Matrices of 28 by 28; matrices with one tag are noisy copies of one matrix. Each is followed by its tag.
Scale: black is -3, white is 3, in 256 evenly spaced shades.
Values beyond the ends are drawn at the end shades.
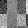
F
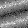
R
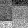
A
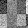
F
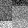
A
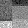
A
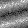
R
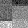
A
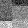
A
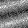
R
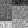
A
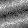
R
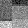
A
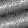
R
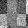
F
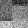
A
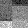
A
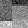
A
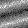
R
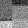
A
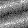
R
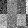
F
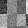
F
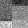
A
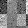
F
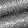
R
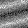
R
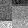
A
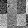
F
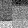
A
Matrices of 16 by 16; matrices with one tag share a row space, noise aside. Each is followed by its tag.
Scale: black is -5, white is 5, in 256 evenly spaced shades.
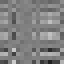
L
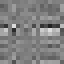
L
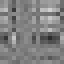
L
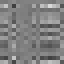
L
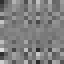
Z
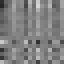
Z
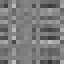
L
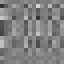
Z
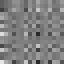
Z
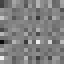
Z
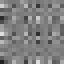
Z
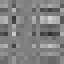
L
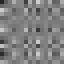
Z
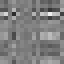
L
